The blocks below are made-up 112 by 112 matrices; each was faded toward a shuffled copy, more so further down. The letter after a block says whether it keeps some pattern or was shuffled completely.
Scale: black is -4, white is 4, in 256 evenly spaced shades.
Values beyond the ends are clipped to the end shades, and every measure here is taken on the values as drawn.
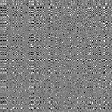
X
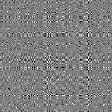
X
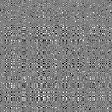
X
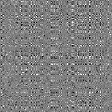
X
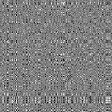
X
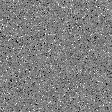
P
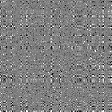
X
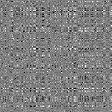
X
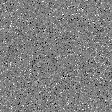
P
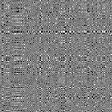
X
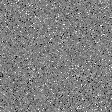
P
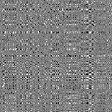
X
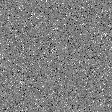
P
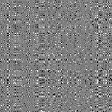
X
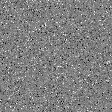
P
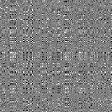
X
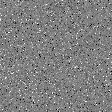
P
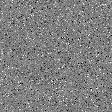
P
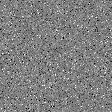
P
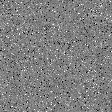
P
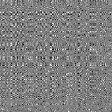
X
